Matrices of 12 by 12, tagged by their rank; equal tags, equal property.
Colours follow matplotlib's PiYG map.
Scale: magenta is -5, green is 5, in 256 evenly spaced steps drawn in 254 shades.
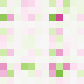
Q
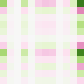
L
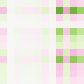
L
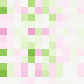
Q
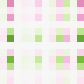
L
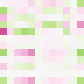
Q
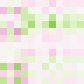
Q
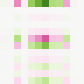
L
